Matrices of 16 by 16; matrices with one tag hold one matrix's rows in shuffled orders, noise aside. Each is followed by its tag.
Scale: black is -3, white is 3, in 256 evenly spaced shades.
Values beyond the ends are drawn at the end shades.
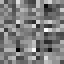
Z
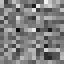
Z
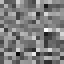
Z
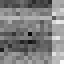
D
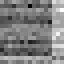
D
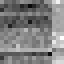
D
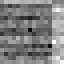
D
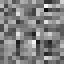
Z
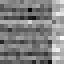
D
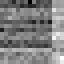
D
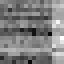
D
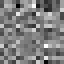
Z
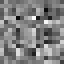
Z
